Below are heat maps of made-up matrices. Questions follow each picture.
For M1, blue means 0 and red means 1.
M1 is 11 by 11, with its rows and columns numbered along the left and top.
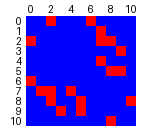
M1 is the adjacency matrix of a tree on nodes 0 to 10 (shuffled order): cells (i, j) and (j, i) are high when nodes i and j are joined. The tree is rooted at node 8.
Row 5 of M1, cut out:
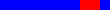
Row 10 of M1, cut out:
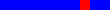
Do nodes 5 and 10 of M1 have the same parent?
yes
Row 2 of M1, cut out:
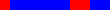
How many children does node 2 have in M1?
2
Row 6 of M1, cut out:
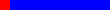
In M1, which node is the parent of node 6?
0
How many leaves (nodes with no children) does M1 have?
5
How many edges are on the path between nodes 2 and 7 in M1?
1
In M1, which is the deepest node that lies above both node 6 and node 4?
2
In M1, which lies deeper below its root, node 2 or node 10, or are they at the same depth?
the same depth
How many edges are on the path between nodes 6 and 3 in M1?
6
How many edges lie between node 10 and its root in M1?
1
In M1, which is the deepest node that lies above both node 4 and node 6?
2
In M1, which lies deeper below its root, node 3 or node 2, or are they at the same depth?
node 3
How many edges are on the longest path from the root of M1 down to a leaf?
3
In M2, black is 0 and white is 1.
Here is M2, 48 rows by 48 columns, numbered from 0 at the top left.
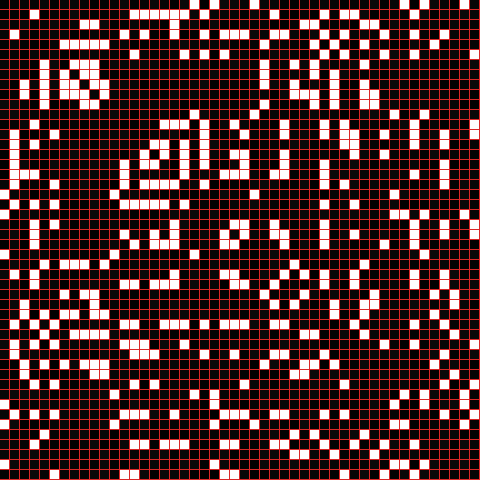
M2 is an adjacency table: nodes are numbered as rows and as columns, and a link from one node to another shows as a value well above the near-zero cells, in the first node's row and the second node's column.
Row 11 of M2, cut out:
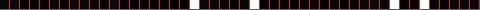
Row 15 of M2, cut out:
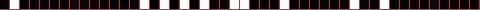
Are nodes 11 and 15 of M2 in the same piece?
no
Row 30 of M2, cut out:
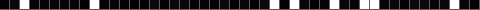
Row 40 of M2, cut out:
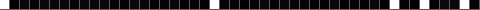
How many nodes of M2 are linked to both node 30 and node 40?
0
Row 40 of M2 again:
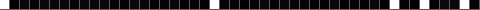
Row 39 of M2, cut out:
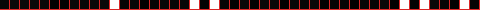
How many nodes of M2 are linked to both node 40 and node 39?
3
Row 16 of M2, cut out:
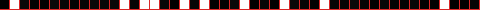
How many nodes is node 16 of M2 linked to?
10
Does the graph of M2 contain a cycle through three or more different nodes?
yes
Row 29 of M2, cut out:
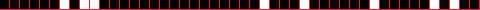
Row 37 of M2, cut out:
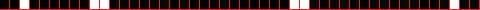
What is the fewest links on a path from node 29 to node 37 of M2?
1
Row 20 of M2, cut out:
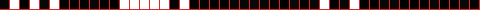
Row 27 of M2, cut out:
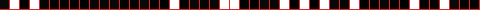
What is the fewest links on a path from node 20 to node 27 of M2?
2
